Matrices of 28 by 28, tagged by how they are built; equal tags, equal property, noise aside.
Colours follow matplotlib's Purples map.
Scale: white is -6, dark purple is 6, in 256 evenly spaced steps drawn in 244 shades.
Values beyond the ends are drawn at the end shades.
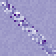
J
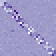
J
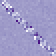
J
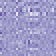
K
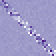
J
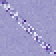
J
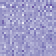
K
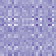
K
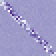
J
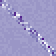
J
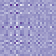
K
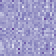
K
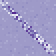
J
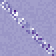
J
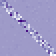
J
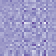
K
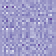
K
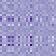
K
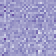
K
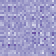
K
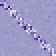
J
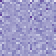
K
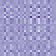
K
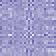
K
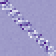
J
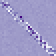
J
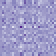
K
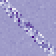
J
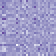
K
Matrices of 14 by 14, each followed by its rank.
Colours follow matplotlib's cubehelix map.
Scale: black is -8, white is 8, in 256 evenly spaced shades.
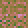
three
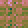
two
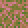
full rank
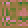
two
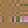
one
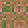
three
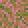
full rank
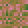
three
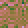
three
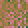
three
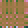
one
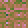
three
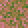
full rank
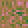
three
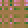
one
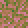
full rank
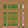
one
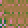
two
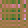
one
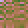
two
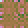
two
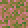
full rank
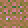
three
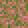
full rank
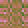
two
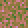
full rank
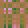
one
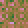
two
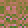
two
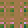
one
